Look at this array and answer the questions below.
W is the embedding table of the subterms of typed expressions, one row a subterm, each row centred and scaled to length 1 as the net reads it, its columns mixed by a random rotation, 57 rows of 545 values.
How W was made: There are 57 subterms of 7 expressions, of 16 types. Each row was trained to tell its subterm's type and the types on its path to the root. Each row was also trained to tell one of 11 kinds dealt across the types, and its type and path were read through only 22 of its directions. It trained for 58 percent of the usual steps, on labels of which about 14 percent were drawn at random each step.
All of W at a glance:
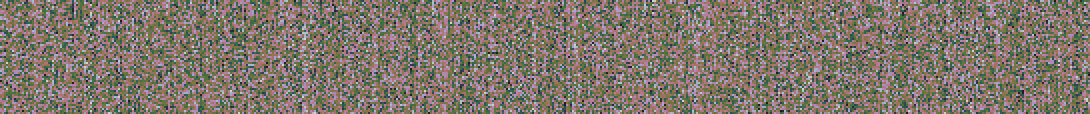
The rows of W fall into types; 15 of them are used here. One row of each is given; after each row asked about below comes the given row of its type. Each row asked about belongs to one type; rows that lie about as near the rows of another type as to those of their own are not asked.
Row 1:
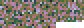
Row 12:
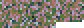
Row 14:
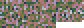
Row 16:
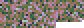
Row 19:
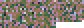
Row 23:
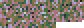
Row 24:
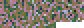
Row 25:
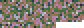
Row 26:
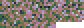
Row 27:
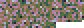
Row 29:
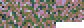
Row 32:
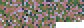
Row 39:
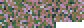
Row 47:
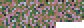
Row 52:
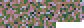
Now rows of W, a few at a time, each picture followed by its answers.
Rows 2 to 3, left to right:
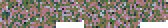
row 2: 14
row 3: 26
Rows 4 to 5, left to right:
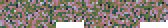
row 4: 24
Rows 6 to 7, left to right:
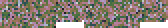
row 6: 14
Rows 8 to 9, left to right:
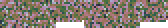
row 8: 47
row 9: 27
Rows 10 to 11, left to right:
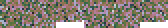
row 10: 14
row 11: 32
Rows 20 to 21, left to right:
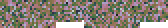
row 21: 1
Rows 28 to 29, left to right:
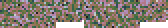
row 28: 25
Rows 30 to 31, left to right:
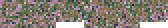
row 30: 24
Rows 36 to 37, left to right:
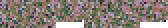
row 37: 39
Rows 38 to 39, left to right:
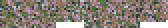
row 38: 26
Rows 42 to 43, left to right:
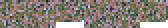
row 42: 47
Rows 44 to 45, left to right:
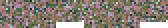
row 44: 23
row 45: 47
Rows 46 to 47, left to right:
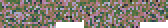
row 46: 12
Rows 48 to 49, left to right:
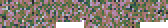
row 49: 23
